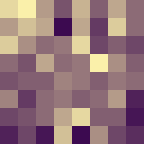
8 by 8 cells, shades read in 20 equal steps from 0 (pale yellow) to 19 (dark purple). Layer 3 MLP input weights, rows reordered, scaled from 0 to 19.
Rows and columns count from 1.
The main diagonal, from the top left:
2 4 11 11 10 11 12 16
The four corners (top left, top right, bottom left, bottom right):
2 11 17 16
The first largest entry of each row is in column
4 4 6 2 1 8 8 5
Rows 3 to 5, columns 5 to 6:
2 14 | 10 0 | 10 12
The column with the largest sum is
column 8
